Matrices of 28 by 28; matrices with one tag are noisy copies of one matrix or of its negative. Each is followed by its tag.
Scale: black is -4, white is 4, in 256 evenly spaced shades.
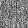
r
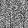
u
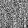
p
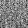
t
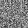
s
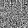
s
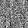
u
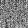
t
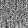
t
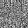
s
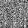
p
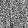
u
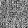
r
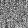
t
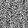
u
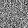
s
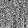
p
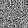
s
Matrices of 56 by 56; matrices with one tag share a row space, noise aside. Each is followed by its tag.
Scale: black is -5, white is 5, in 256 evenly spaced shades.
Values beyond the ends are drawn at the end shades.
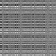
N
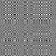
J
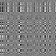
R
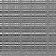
N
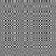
J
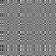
R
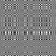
J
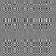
J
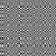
R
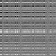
N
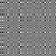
R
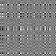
R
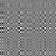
R
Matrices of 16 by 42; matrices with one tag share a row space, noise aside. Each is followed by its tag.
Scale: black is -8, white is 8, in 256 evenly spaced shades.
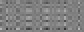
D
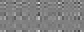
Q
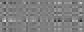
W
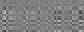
W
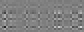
W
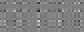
Q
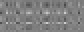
D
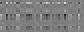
D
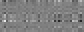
W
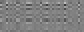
D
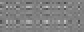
D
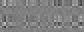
W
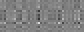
Q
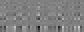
Q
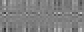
W
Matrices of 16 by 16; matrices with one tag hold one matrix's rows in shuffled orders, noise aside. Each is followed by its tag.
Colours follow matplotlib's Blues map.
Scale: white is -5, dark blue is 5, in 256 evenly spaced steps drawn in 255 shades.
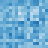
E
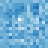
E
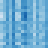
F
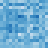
E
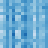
F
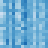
F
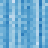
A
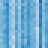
A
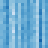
A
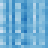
F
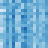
F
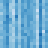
A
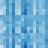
F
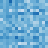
E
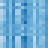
F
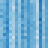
A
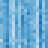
A
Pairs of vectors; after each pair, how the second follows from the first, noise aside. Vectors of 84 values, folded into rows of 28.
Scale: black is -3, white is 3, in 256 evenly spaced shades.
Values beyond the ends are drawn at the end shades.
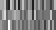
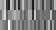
copied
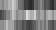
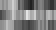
copied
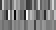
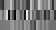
sign-scrambled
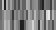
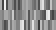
sign-scrambled
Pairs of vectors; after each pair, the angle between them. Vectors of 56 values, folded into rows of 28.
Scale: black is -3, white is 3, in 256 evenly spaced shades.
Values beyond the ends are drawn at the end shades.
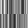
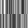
nearly parallel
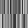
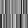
nearly opposite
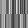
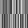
partly opposed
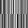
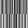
nearly opposite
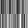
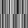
partly aligned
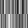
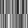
nearly parallel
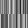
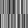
nearly opposite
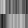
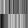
nearly parallel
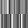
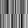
nearly opposite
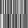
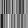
nearly opposite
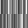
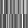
partly aligned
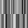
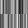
orthogonal
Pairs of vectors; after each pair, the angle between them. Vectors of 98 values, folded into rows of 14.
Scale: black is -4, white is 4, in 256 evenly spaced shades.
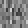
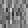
nearly parallel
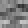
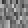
orthogonal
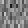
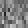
orthogonal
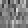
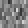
partly aligned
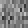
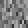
orthogonal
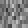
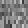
partly aligned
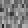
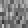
nearly opposite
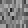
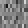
partly opposed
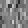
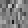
nearly opposite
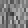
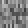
orthogonal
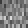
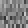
nearly opposite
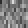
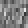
partly opposed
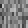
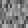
partly aligned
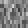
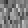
nearly opposite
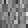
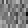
nearly opposite
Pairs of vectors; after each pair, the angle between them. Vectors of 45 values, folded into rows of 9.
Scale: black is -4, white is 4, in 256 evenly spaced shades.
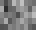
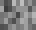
nearly parallel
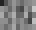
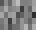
partly aligned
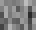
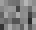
nearly parallel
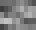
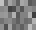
orthogonal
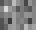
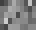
partly aligned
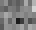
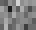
orthogonal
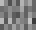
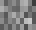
partly aligned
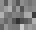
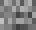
partly opposed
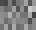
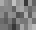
partly opposed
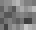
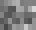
nearly parallel
